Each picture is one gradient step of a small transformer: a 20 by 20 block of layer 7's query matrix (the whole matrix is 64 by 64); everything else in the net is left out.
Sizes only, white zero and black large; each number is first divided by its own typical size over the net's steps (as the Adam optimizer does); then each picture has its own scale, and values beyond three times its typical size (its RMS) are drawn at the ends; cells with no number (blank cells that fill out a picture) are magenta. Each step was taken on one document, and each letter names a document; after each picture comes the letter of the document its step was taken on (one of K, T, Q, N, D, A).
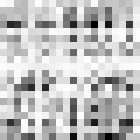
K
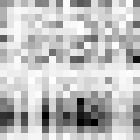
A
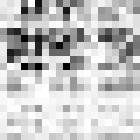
K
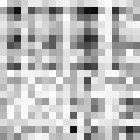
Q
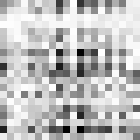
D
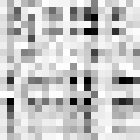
Q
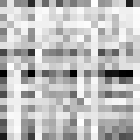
D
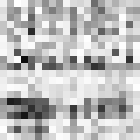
Q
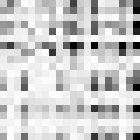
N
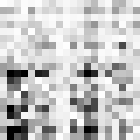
Q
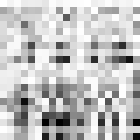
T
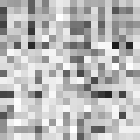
D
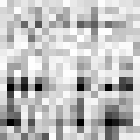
K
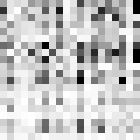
N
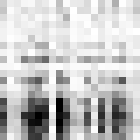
T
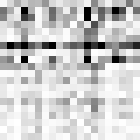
Q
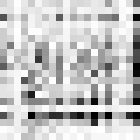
T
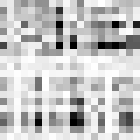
A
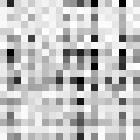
A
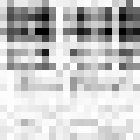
K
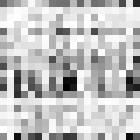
D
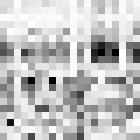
N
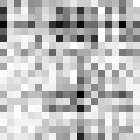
D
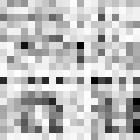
T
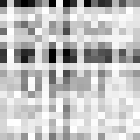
D
